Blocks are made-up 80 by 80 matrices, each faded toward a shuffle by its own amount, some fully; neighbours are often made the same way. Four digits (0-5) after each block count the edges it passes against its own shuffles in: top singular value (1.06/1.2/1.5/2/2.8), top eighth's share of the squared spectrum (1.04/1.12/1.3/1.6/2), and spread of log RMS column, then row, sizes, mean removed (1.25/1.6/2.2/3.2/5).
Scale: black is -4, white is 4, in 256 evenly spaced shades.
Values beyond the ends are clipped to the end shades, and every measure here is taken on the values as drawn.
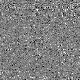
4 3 1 2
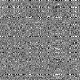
5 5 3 4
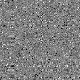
3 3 1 2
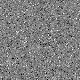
2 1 0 0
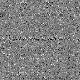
3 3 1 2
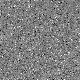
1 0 0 0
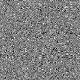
3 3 1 2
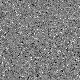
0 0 0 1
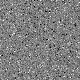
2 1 0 0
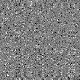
4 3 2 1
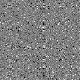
4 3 2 2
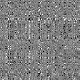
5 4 3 3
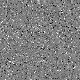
3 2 0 1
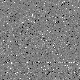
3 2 0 1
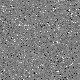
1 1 0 0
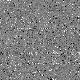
3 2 0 2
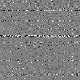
4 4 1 3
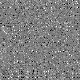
3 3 1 2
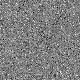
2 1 0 0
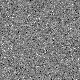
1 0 0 0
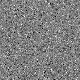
0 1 0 0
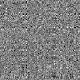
4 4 2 2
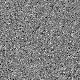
1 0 0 0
